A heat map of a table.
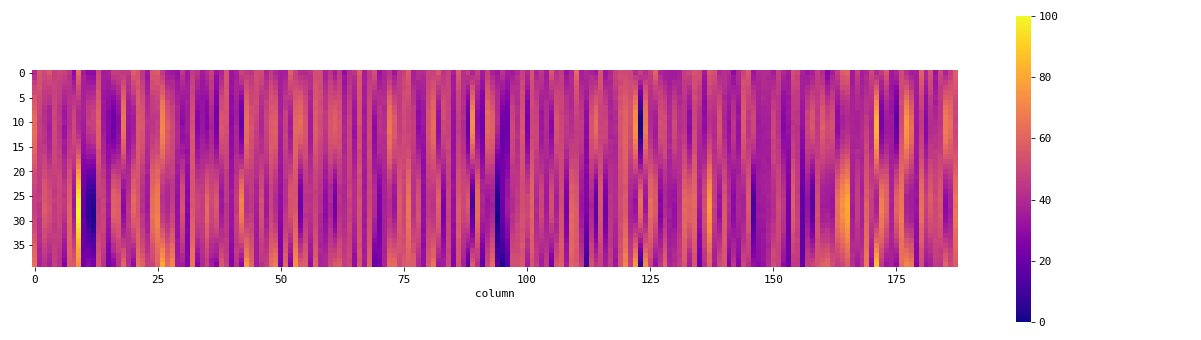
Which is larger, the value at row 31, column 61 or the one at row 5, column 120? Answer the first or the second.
the second
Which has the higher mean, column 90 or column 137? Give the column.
137
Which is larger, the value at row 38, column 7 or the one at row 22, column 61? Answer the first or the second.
the first
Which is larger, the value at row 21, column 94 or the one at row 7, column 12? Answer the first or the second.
the second
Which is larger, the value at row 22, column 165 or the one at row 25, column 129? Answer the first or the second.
the first
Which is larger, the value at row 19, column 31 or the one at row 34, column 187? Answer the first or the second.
the second
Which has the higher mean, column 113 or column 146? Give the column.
113
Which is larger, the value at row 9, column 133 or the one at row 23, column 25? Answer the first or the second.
the second
